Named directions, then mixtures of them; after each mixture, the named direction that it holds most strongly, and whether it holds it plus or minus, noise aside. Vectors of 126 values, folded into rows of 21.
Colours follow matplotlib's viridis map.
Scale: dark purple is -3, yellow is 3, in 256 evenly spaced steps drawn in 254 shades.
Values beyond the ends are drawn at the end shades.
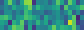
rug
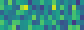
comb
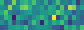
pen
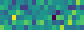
pen, minus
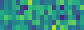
comb, minus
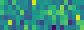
rug, minus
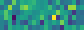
pen, plus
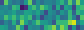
comb, minus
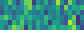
rug, plus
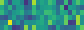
rug, minus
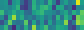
rug, minus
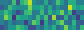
pen, plus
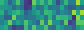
rug, minus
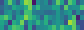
rug, plus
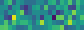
pen, minus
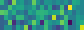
pen, plus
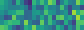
rug, minus
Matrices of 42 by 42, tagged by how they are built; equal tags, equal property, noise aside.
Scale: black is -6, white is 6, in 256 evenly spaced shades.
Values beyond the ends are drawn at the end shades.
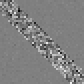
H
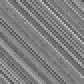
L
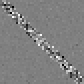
H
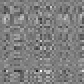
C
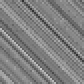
L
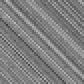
L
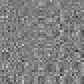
C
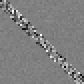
H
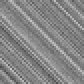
L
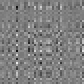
C
